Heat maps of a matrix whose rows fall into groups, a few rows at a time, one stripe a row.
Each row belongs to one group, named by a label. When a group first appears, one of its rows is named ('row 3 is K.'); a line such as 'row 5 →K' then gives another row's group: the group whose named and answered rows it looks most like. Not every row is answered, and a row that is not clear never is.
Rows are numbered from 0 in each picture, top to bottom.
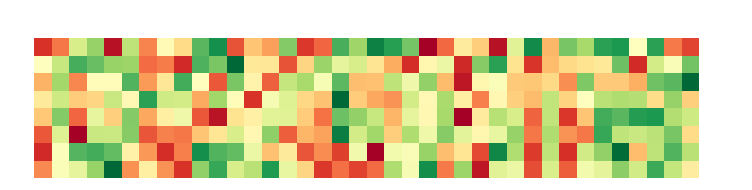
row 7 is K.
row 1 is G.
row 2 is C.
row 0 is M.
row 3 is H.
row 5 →H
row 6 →K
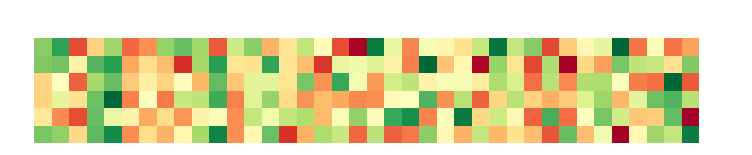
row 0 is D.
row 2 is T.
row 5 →G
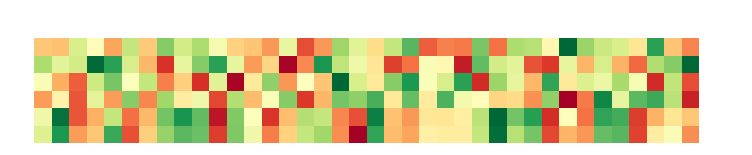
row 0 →M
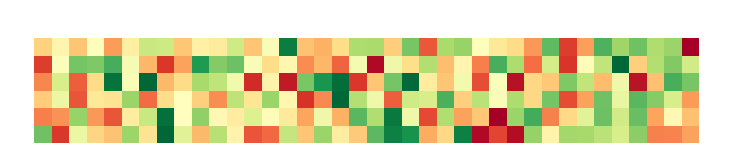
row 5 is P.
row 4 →M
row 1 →K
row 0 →H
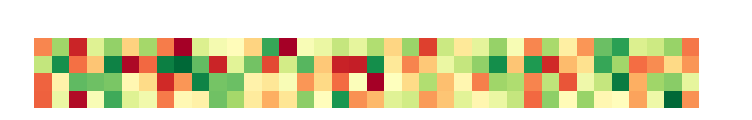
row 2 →K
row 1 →D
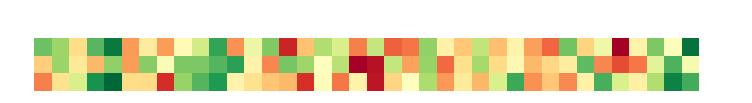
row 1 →C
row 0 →G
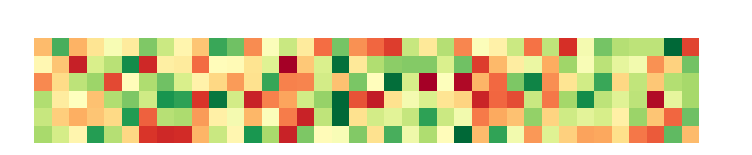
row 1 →P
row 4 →P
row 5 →T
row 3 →P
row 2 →M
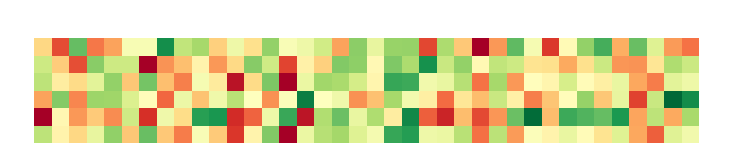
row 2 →T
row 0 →M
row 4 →M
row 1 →T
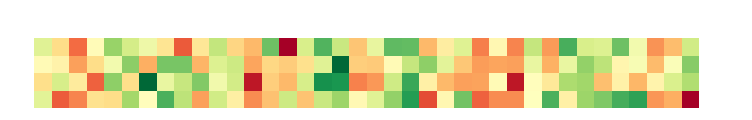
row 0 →P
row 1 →P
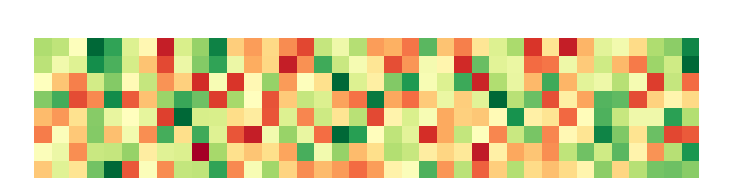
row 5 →M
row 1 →G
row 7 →K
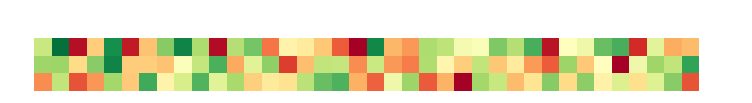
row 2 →C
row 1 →G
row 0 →D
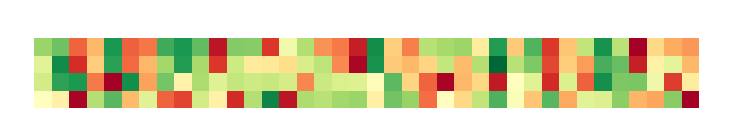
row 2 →M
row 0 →D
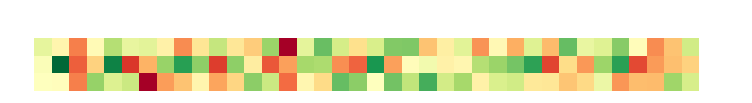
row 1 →D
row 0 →P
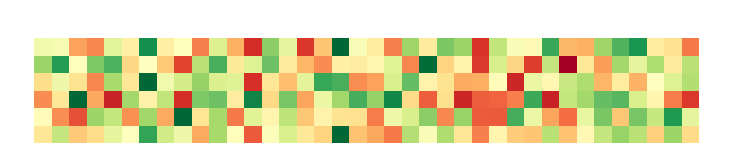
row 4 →K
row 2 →C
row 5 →H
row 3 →M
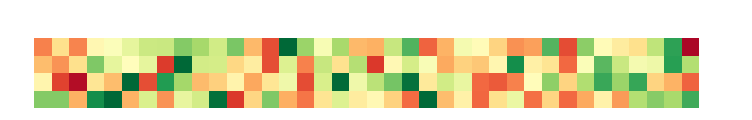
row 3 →G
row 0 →C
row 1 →K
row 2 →P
